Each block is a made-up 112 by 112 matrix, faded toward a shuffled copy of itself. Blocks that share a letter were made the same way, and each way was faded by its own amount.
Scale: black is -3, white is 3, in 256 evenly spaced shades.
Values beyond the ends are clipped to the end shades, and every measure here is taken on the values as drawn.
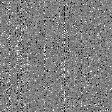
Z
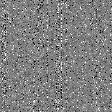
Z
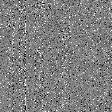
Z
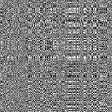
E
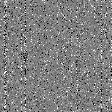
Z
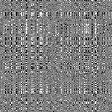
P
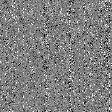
Z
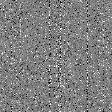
Z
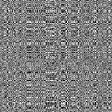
E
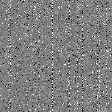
Z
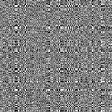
E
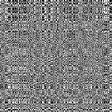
E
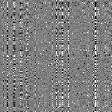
P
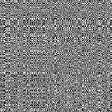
E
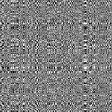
E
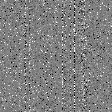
Z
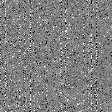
Z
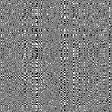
P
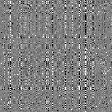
P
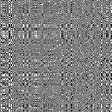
P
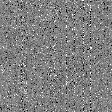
Z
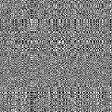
E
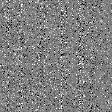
Z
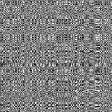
E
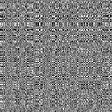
E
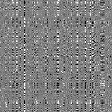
P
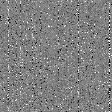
Z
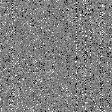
Z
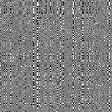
P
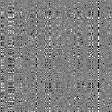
P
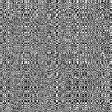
E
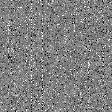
Z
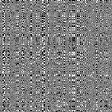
P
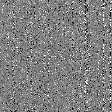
Z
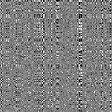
P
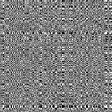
E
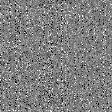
Z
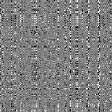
P
